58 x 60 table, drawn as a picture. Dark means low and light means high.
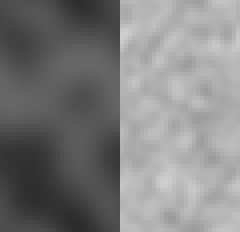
It is made of 1 by 2 panels. Panel 1,1: low, smooth. Panel 1,2: high, blotchy, faint in contrast.
